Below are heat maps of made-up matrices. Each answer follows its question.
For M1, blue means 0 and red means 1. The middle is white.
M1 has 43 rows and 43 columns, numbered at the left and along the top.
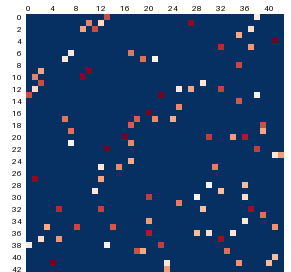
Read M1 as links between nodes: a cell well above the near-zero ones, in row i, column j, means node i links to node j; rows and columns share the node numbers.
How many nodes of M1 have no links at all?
1
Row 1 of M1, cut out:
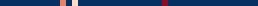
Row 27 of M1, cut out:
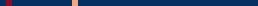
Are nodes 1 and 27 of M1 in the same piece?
yes
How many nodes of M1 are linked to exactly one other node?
11
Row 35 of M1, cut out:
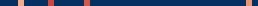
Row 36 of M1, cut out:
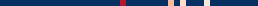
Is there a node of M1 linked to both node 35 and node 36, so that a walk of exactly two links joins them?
no
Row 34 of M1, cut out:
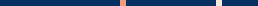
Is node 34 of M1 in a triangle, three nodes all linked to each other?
yes
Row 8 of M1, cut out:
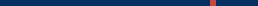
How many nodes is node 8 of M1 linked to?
1
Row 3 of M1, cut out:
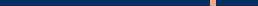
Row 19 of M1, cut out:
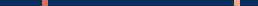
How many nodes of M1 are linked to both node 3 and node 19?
0
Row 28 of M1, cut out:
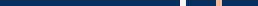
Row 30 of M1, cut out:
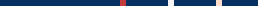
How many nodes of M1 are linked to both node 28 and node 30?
1
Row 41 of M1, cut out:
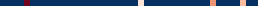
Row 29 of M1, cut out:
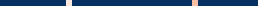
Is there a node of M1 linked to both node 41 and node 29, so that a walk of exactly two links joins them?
no
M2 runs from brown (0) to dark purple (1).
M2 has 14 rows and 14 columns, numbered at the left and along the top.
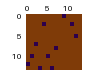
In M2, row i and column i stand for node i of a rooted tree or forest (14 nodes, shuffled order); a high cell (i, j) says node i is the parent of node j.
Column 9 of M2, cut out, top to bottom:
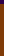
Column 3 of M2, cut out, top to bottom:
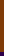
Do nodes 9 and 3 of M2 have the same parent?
no
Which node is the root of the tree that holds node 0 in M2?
10
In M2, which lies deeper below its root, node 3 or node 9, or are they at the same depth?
node 9
